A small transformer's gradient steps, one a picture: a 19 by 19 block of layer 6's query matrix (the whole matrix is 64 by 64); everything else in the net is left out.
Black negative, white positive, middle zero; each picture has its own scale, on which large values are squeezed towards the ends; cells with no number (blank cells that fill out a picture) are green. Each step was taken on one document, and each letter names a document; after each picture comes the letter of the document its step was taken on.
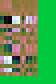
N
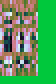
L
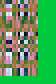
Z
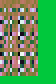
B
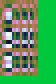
N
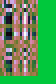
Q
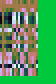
Z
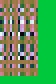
B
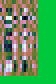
Q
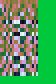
B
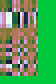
Z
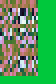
B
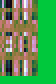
Q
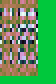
B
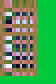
N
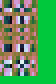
L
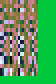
B
